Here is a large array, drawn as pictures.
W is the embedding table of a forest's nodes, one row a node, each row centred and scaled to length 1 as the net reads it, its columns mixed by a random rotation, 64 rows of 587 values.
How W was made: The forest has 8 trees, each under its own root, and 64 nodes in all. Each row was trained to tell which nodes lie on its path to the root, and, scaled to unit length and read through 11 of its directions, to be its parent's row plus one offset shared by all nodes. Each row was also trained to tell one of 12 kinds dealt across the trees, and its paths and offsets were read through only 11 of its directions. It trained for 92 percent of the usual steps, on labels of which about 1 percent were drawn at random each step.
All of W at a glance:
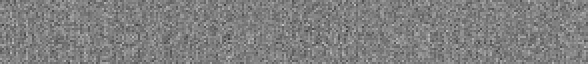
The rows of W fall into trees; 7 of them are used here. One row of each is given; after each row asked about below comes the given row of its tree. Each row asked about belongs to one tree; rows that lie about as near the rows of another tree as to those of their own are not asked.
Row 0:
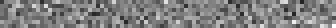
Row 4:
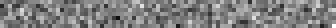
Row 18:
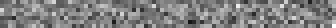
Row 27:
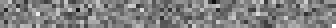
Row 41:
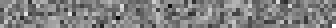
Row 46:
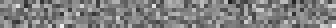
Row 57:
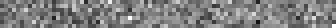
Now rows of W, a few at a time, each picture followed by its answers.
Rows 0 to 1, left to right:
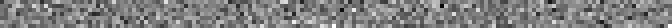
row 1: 27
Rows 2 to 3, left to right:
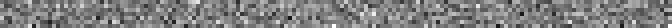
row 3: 27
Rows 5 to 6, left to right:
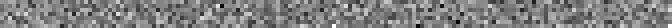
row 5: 27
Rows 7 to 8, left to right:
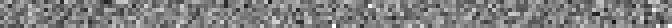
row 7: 0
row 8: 46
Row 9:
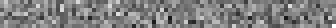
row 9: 18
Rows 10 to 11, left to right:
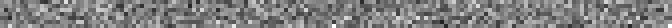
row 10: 18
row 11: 4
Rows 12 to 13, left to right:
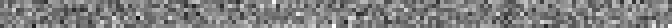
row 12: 0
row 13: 41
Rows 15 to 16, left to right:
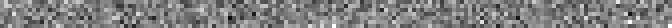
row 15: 18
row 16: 27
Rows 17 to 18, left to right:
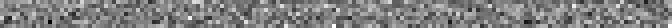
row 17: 46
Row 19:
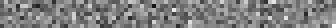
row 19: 4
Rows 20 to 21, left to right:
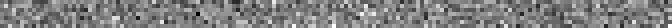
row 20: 0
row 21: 27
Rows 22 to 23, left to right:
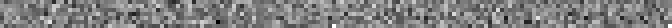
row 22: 41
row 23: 18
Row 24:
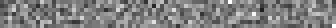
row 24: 4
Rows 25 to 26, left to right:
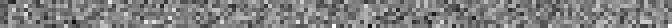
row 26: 0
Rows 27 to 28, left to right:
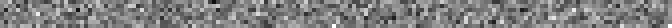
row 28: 46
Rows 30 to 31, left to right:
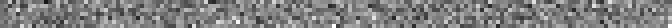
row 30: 0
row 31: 27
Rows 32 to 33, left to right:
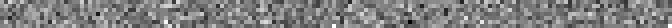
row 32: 46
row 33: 27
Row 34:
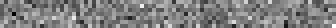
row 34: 4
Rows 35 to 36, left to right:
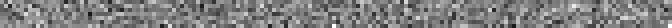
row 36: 41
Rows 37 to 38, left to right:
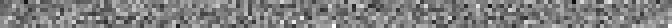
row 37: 4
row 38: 4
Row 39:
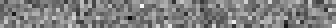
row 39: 4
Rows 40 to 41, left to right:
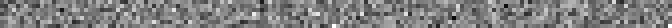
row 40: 4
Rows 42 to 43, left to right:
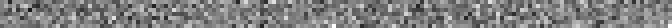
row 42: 4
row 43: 41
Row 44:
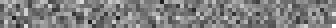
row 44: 57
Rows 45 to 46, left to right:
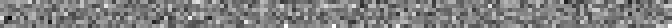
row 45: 46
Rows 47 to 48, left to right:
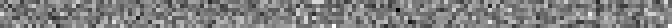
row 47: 0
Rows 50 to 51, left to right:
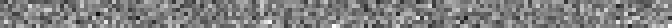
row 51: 41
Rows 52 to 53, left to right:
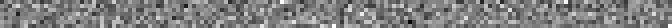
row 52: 0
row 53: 27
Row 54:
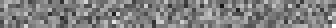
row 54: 0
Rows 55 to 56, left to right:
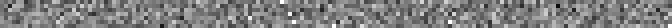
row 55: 27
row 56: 0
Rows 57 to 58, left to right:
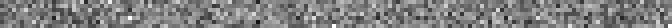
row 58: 18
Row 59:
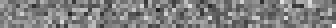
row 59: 4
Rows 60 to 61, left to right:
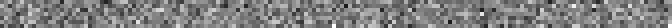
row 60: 0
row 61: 27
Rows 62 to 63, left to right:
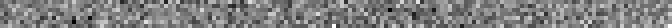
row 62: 18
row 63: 57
